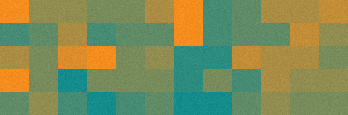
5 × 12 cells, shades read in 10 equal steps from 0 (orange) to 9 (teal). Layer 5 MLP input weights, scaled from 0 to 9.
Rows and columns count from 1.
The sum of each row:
42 60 47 60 77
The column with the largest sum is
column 8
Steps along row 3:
up down down up down up same down up same up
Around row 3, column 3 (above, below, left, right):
3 9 5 0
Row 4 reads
0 5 9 5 5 5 8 5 7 3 4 4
